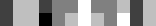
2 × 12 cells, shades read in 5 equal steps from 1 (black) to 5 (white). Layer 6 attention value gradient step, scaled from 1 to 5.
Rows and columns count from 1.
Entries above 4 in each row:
1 2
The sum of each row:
39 41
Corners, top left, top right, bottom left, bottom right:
2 4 2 4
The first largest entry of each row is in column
7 7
